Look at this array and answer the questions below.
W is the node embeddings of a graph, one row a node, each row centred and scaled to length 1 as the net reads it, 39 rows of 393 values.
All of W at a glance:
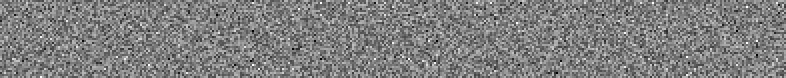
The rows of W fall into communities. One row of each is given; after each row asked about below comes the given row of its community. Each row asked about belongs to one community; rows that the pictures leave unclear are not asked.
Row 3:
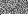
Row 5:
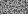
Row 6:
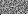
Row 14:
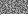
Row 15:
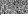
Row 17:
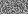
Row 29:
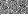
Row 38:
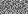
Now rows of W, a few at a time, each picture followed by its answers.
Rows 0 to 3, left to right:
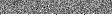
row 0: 15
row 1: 29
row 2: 6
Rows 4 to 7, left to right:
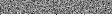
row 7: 29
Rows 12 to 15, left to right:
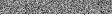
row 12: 5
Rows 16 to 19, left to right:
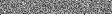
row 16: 3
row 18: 38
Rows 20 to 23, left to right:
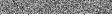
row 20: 17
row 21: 3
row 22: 17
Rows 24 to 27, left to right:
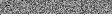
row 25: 15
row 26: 5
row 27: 17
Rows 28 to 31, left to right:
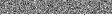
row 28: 14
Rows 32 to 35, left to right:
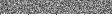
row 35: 29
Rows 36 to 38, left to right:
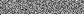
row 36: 14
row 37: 14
